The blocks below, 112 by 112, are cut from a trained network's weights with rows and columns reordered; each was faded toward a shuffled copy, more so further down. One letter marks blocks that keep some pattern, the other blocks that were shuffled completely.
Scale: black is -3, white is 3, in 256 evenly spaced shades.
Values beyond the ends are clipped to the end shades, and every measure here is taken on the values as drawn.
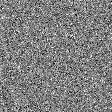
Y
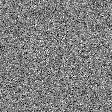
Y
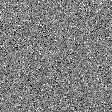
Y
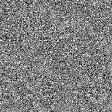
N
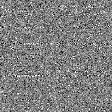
N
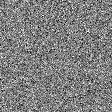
Y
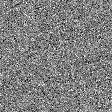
Y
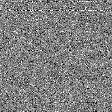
N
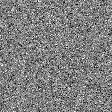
Y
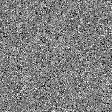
N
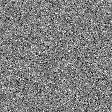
Y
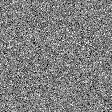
Y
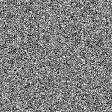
N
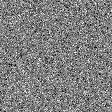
Y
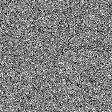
N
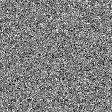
N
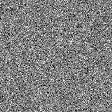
N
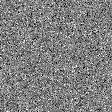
Y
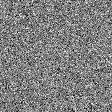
Y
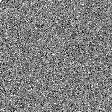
N
